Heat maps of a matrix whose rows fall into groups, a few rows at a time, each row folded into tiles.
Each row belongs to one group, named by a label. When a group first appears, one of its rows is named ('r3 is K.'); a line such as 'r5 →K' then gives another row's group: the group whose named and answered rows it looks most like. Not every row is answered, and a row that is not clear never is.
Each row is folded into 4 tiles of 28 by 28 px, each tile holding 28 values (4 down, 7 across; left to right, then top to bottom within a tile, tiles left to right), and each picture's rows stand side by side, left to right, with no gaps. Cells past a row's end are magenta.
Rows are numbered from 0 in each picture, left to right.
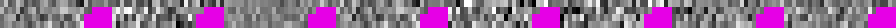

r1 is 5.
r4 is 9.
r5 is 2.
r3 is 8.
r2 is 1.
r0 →8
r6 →2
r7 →5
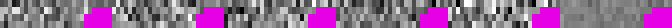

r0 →5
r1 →8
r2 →2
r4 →9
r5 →5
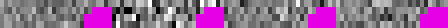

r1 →2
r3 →8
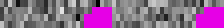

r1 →8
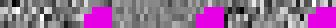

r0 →5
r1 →1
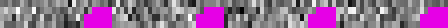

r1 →8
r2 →2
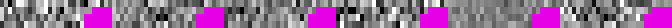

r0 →9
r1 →8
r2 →2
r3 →2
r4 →1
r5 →8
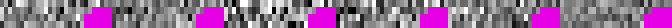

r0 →9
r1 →2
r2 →9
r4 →5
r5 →8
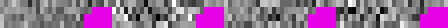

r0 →5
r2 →8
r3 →2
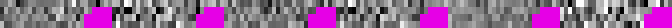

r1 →2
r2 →1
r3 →2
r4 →5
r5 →9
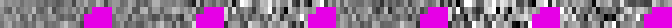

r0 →1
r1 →8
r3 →1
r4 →9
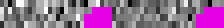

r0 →9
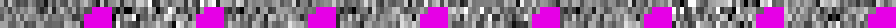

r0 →1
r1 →2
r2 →2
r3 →2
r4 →5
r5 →2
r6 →9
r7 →8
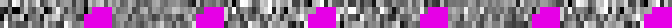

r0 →2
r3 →5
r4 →5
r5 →9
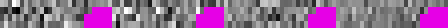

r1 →5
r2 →8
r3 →5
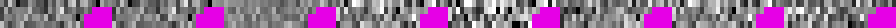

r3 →9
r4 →9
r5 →2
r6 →9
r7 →5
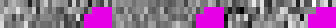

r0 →5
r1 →1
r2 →2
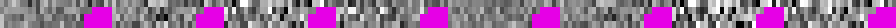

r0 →5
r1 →8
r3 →5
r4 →1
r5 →8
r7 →9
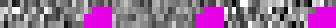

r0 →5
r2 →9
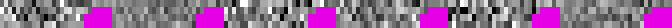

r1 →1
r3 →8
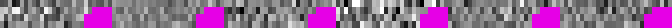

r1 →1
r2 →2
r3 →9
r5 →1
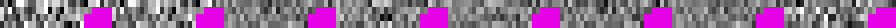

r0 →9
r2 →1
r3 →8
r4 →8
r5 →1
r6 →1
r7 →5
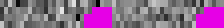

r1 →8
